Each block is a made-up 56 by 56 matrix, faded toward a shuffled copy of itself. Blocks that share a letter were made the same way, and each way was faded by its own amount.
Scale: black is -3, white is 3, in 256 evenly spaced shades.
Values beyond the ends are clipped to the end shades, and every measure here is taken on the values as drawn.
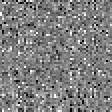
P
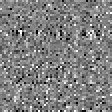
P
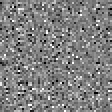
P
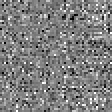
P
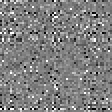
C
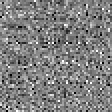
P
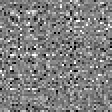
P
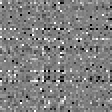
C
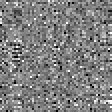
P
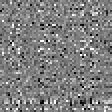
C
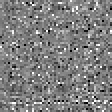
P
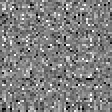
P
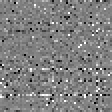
C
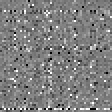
C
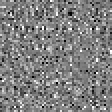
P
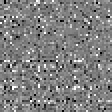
C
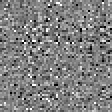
P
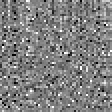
P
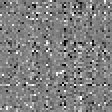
C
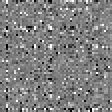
C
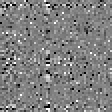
C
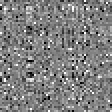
P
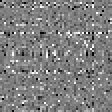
C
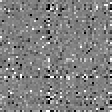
C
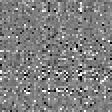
C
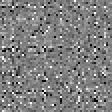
C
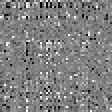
C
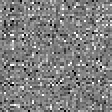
P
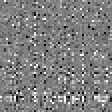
C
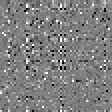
C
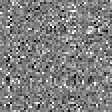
P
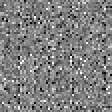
P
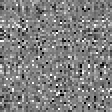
P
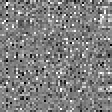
P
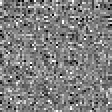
P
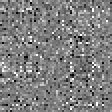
P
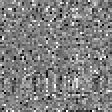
P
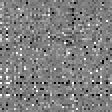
C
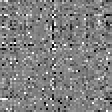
C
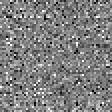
P
